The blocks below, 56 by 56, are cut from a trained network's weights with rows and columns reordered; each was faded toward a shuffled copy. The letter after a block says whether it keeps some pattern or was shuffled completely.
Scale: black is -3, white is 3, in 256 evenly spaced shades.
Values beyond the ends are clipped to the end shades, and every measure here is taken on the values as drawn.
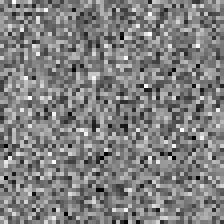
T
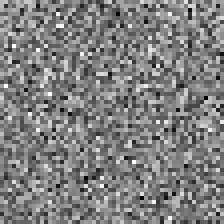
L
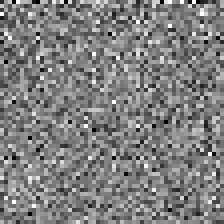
T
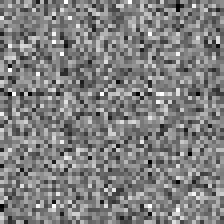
T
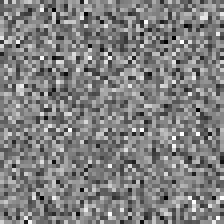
T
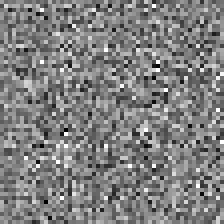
T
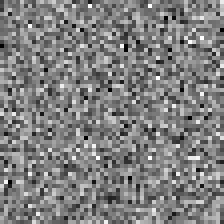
L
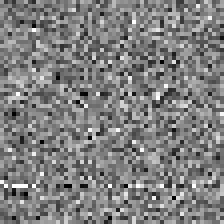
T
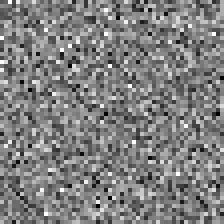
L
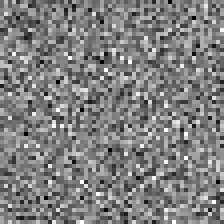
L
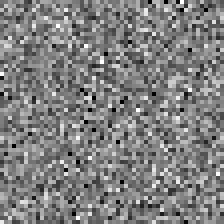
L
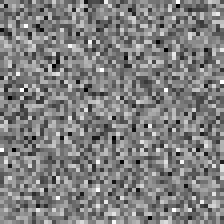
L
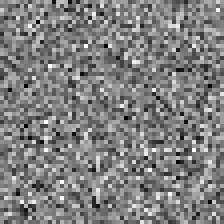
L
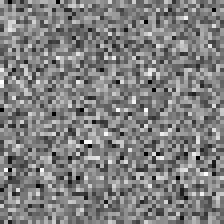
T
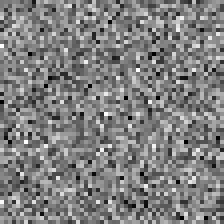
L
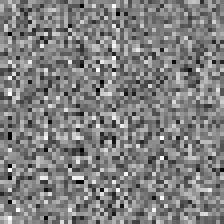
T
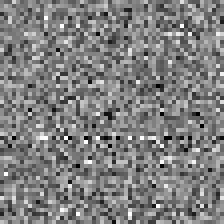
T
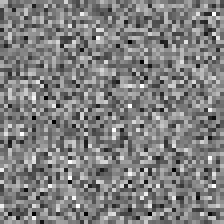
T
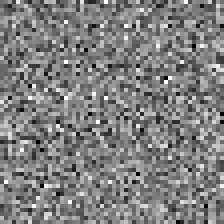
T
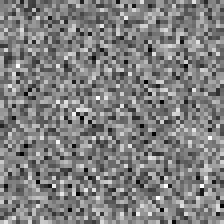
L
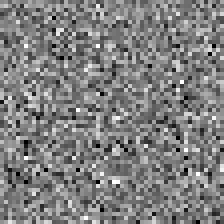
T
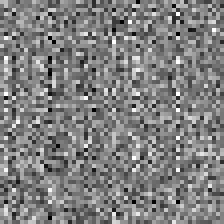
T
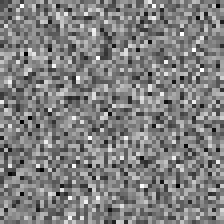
L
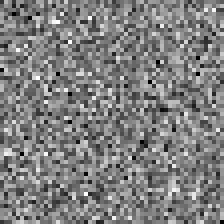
L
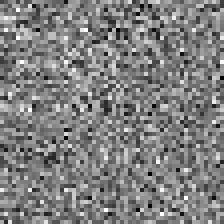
T
